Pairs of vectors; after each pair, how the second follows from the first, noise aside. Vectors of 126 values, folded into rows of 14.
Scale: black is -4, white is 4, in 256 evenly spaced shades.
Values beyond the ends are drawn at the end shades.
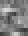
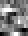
scaled up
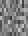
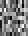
scaled up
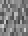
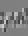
partly zeroed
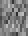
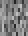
shuffled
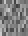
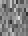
wrapped around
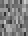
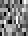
scaled up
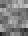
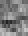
wrapped around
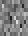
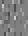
partly zeroed
